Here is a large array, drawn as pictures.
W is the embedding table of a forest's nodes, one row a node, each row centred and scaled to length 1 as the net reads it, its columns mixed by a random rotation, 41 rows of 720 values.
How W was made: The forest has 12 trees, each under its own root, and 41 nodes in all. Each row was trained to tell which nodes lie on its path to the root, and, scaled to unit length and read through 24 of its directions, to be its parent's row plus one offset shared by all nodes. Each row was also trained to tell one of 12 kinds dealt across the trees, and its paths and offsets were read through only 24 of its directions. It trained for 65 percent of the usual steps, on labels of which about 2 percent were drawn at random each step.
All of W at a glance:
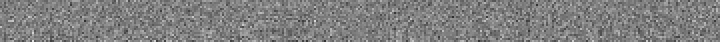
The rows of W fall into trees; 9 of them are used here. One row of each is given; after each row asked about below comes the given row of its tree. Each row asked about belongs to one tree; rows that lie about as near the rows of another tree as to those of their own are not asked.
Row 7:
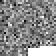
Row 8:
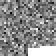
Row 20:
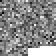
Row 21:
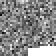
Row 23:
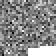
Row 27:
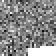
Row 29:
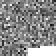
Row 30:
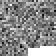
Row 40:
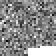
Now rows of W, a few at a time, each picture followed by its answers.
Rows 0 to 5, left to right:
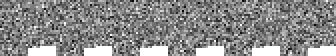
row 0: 30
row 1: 7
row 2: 27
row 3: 20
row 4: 27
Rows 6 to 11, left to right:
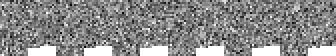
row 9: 40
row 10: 21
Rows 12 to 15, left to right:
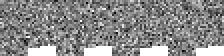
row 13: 20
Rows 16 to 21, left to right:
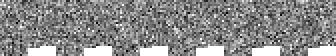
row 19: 8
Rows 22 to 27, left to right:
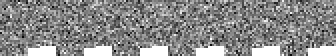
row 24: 7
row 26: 21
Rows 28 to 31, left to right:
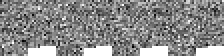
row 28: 23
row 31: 30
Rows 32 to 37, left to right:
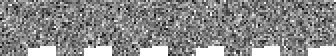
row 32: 30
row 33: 40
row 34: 30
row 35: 7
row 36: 21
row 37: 40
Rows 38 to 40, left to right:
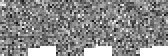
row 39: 7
